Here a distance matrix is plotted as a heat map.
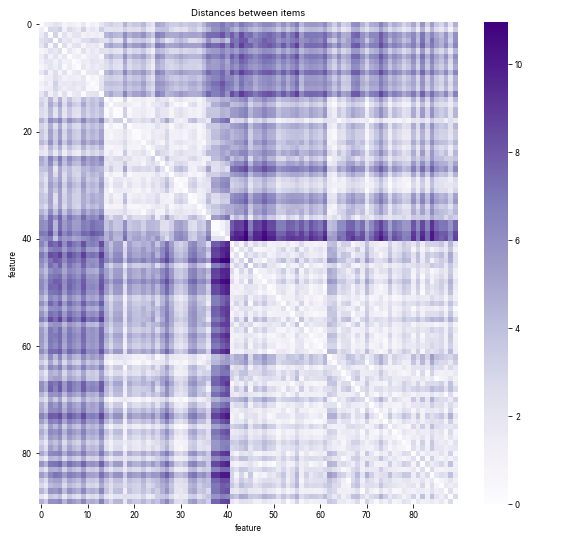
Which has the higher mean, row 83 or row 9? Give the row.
9
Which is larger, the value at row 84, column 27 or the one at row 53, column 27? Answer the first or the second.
the first
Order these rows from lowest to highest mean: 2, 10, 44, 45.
45, 10, 44, 2
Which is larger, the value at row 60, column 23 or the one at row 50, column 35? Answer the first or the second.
the second
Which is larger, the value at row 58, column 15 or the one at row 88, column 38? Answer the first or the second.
the second
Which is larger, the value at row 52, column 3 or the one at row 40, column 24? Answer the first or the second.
the first
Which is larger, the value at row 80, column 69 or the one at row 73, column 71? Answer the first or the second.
the second
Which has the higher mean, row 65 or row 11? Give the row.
11
